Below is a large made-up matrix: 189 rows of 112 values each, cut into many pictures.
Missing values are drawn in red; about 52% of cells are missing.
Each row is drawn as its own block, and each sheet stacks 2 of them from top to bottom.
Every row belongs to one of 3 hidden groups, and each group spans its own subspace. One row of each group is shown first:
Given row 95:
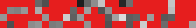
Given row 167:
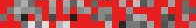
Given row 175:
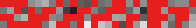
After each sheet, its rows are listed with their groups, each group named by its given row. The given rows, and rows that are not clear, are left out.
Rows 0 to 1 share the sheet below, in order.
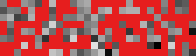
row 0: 95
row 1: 167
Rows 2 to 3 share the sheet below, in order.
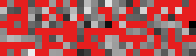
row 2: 175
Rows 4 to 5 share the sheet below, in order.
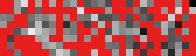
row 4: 167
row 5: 95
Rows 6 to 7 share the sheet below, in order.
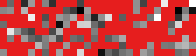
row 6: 167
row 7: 175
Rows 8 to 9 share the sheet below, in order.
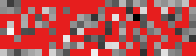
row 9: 175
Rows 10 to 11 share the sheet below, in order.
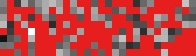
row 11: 95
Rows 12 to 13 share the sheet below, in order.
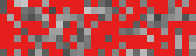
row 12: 167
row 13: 175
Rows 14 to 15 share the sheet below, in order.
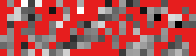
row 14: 167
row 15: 167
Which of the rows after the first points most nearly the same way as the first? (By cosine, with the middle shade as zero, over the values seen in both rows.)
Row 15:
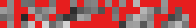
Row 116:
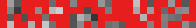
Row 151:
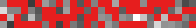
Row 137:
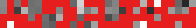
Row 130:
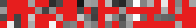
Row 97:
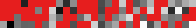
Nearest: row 116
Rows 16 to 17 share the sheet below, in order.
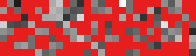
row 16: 175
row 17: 167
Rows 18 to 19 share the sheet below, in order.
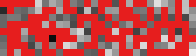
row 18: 95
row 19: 175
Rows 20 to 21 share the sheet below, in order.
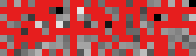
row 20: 167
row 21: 175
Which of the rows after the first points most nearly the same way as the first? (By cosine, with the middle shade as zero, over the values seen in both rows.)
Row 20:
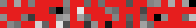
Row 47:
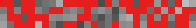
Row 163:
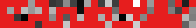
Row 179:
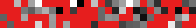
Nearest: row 179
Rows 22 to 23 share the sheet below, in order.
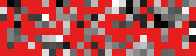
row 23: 167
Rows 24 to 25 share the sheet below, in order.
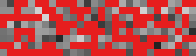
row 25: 167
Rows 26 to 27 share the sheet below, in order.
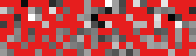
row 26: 167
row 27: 95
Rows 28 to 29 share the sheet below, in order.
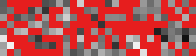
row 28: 175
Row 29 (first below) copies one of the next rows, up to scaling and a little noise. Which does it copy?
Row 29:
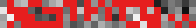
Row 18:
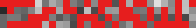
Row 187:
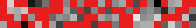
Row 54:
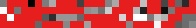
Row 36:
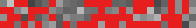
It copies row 54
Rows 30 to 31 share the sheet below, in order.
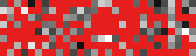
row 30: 95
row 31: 175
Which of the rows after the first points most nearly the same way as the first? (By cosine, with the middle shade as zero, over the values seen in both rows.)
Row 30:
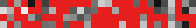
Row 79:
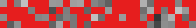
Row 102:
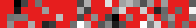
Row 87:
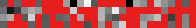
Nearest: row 102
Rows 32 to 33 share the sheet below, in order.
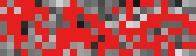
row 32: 175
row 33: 167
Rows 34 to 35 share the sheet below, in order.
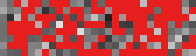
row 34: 167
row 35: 175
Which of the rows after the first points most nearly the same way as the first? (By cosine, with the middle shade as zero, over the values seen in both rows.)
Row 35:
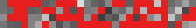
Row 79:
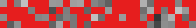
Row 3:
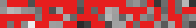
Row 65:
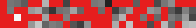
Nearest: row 79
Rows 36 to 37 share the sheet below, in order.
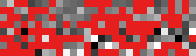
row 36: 95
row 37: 167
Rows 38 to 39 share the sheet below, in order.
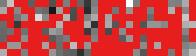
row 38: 175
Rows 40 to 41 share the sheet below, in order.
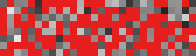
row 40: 95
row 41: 167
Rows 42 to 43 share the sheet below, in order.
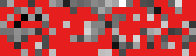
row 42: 175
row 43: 95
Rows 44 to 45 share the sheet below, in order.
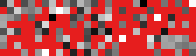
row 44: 167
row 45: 167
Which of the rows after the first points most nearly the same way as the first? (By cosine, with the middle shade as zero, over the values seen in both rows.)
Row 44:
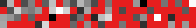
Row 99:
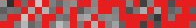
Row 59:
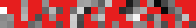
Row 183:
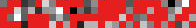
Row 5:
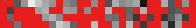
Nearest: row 5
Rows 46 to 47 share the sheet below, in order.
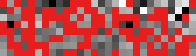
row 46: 175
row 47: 175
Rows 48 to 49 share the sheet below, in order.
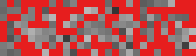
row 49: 95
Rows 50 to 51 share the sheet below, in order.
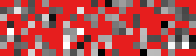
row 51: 175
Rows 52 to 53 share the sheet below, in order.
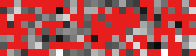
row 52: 167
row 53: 167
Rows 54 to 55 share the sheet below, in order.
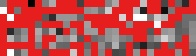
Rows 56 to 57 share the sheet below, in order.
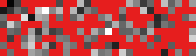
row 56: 95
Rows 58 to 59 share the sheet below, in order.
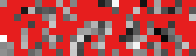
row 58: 95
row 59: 95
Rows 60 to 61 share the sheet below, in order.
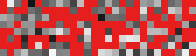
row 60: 175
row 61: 95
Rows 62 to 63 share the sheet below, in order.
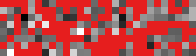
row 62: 167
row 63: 95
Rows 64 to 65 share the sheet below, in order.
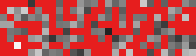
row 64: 95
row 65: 175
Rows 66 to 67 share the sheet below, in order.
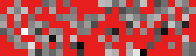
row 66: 95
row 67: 175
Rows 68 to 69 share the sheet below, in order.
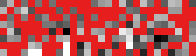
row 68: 95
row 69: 175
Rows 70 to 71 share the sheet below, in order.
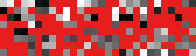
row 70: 175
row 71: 175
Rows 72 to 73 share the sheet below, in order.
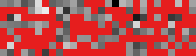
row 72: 95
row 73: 167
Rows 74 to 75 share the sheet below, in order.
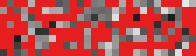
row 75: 167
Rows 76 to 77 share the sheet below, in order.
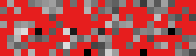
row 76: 167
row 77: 175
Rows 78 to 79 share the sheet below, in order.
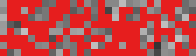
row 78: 175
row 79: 167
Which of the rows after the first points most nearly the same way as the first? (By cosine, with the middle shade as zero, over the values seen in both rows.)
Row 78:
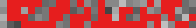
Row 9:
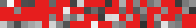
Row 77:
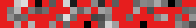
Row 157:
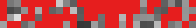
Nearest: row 9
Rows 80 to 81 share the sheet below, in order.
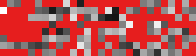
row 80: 175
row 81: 175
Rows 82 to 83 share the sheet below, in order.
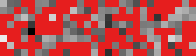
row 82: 167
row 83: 175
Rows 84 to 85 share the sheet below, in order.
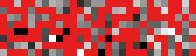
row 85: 175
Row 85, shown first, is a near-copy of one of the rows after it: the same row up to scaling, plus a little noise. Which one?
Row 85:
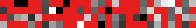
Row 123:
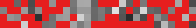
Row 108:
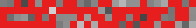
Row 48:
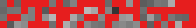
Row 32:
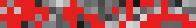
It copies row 108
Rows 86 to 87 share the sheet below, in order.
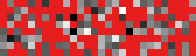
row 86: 167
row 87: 175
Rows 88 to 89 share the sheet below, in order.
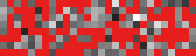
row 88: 95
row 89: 95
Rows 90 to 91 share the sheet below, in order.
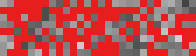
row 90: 175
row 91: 175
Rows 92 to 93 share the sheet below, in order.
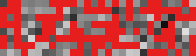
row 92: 167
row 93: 175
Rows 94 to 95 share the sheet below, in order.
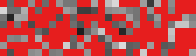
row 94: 167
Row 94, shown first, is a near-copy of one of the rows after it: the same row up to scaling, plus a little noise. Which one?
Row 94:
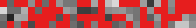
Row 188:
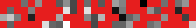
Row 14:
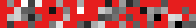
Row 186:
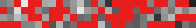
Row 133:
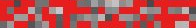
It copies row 133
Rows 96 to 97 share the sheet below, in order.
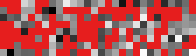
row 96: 175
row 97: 175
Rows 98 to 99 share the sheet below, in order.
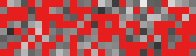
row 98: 95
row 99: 95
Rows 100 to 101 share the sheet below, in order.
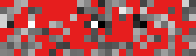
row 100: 175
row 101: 167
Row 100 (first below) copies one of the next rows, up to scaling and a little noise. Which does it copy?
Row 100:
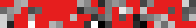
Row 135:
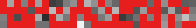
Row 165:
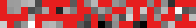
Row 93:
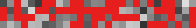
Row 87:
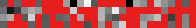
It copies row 165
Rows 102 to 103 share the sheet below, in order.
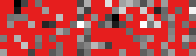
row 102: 175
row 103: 167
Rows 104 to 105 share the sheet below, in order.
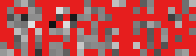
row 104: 167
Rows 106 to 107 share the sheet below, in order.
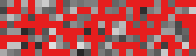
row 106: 167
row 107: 175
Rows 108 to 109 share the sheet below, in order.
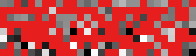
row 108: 175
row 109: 175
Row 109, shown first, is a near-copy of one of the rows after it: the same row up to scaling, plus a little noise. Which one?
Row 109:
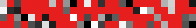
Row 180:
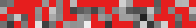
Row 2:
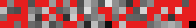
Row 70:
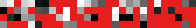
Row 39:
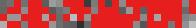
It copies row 2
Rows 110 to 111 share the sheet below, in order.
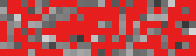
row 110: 95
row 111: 167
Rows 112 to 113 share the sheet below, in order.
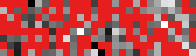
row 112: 175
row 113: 175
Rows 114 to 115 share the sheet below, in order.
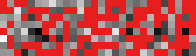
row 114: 167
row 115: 95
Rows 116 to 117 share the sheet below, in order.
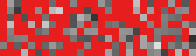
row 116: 167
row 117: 167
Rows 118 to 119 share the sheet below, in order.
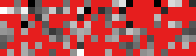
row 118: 95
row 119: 175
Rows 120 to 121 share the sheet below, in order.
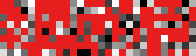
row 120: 95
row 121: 175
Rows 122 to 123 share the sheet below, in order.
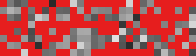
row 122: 175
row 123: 175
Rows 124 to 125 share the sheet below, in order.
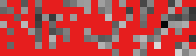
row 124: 167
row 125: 167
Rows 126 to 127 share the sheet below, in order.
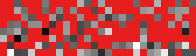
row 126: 167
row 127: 167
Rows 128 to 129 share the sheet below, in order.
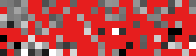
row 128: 175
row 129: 95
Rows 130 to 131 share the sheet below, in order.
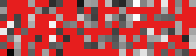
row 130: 167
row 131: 175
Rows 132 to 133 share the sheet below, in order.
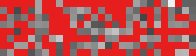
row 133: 167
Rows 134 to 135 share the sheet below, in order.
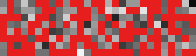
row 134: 175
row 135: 175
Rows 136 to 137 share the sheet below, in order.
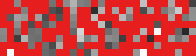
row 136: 167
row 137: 175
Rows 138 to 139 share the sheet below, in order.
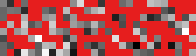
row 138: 95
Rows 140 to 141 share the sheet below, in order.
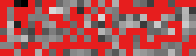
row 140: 167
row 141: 95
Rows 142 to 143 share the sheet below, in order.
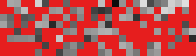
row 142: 95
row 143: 167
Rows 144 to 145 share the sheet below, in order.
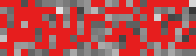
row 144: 167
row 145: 95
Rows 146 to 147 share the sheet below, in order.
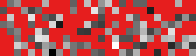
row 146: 167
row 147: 95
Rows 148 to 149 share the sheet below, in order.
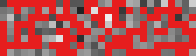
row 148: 167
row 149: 167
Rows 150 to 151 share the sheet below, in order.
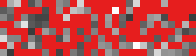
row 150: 175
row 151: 95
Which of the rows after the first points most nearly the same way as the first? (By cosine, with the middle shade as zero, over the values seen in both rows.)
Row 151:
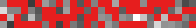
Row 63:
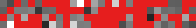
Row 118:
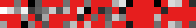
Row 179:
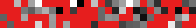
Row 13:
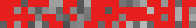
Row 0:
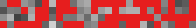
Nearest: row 118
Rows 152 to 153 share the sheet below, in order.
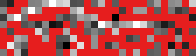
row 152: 175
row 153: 175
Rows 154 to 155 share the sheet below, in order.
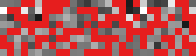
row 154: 95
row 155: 167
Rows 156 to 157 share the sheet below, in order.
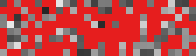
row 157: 175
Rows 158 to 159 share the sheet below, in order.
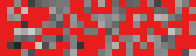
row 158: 95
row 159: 175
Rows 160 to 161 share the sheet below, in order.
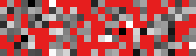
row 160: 175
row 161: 95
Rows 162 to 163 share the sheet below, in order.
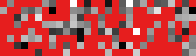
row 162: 175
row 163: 167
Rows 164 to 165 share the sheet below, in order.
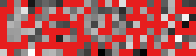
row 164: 95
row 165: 175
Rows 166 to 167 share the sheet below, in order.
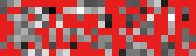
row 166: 167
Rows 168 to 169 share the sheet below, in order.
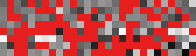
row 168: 167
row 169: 95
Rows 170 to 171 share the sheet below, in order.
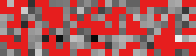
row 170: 95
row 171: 167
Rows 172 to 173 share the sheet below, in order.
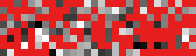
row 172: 175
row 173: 95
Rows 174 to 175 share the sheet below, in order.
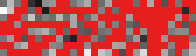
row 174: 95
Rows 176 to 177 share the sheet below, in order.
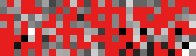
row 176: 175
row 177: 95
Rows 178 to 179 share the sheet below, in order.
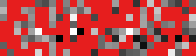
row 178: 175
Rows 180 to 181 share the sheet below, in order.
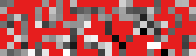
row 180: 175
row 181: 167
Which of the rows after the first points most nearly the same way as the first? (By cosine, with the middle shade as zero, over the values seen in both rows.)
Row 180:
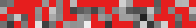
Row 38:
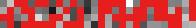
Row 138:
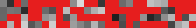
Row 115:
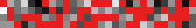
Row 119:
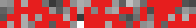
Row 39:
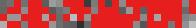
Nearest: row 38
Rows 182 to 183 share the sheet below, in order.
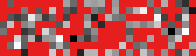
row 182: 167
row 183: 175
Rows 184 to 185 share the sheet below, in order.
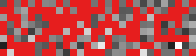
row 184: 167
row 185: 175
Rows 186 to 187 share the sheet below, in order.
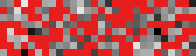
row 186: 167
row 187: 95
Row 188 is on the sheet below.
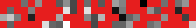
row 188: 167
